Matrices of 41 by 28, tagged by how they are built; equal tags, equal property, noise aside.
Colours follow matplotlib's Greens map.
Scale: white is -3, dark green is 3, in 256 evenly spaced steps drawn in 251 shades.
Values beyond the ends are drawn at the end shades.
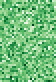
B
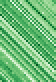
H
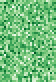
B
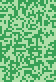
B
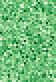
B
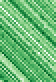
H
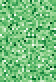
B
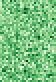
B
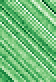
H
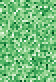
B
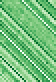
H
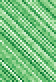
H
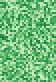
B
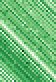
H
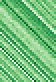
H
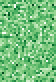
B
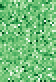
B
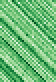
H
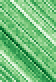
H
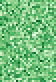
B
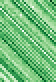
H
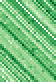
H
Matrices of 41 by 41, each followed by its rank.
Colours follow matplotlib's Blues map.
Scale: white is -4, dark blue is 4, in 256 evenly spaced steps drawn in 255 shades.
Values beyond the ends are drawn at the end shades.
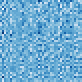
five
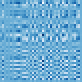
two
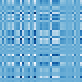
one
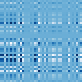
one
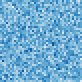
full rank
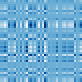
one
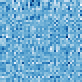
five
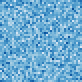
full rank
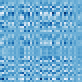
two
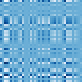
one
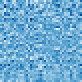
five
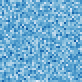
full rank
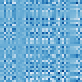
two
